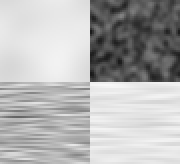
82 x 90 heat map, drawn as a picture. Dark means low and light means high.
It is made of 2 by 2 panels. Panel 1,1: very high, smooth, faint in contrast. Panel 1,2: low, blotchy. Panel 2,1: high, streaked across. Panel 2,2: very high, streaked across, faint in contrast.
